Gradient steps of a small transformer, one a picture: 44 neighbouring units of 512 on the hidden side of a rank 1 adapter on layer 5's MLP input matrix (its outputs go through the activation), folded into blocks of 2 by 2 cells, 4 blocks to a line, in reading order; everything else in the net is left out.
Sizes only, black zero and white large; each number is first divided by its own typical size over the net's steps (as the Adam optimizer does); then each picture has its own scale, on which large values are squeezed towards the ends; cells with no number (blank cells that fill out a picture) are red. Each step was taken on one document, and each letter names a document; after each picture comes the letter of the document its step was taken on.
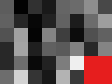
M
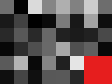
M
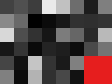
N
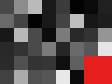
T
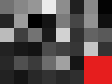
N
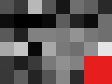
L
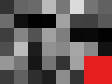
L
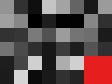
N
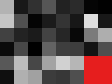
M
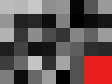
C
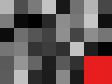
L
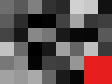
L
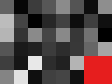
N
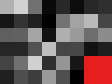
C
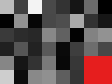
T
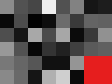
N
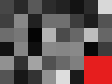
C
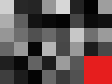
C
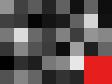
M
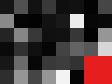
T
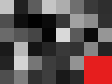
N
